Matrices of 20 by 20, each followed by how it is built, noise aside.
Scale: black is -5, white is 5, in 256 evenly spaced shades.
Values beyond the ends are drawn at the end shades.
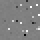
sparse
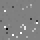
sparse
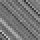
Toeplitz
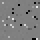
sparse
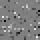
sparse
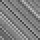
Toeplitz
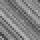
Toeplitz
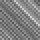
Toeplitz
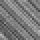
Toeplitz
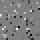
sparse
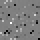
sparse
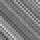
Toeplitz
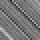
Toeplitz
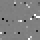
sparse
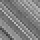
Toeplitz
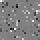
sparse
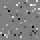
sparse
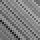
Toeplitz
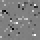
sparse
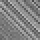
Toeplitz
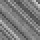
Toeplitz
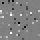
sparse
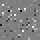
sparse
